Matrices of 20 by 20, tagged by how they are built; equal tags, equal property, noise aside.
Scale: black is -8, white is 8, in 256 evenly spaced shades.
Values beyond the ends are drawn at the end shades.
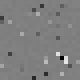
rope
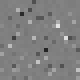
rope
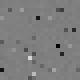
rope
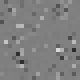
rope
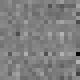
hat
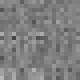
hat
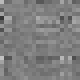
hat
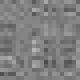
hat
